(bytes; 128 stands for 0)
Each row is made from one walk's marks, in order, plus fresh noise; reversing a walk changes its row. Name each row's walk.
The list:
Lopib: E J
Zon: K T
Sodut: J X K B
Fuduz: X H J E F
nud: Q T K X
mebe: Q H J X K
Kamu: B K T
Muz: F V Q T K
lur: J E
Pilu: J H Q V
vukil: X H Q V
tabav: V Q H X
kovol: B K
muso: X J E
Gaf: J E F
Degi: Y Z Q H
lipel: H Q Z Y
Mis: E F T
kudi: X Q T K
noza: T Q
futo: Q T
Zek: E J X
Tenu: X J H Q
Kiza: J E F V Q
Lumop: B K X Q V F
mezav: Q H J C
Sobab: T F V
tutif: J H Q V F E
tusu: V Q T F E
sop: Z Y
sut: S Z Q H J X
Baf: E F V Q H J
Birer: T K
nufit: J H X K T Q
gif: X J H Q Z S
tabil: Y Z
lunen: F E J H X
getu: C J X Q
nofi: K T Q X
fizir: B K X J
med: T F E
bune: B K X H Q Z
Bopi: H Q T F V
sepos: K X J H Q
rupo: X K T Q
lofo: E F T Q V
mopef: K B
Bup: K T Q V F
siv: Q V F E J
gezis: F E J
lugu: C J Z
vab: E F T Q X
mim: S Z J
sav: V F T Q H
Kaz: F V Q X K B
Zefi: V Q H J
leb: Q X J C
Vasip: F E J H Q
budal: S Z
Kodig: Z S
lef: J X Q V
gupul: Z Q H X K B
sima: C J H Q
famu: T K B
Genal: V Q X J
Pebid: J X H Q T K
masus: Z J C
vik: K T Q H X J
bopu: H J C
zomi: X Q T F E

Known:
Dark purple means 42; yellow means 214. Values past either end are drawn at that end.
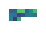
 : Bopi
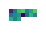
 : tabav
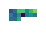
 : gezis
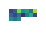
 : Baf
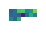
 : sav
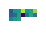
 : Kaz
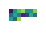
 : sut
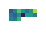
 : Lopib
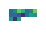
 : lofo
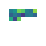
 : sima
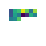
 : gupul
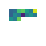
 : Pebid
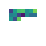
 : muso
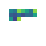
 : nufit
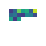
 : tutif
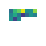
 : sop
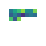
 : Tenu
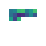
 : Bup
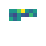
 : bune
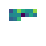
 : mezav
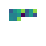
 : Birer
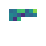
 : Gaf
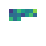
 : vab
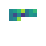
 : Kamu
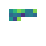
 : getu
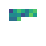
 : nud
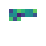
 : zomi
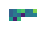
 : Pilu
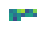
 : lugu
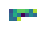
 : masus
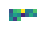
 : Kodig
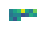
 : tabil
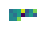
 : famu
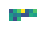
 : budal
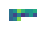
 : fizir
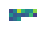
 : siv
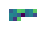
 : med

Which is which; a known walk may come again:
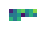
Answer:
tabav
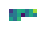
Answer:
Zek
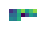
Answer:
lunen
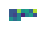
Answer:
Baf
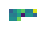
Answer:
Sodut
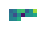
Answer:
Mis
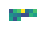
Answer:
budal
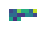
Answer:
tutif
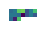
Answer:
Sobab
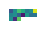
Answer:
lur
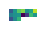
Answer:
mebe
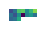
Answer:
gezis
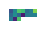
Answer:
lef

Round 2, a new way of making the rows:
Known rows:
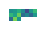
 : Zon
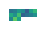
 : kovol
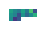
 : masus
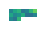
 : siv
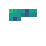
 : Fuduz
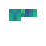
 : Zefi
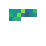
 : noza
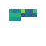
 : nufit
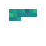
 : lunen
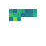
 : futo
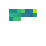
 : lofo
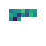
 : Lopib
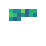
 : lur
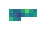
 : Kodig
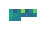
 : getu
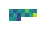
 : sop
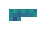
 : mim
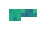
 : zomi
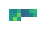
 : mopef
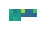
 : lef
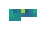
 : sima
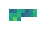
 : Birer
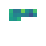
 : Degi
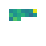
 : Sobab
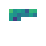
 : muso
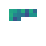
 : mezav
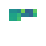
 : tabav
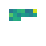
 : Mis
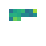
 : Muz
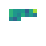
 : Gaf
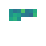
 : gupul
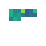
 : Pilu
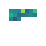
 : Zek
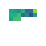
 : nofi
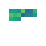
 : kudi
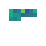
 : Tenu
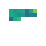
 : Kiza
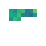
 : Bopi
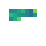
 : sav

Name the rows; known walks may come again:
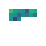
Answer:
muso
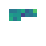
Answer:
fizir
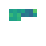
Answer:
vik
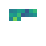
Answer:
kovol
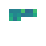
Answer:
Genal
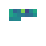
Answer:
sima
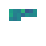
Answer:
gif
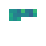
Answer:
sut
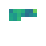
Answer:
tusu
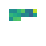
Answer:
lofo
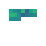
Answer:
mebe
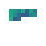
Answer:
leb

